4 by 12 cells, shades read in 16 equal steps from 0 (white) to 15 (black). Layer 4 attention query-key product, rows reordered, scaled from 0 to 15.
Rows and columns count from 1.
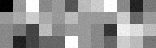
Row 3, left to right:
7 8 11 4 7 6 6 7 12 1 2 4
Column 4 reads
7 5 4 9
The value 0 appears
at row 1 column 3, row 1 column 9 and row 4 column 6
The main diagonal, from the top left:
15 5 11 9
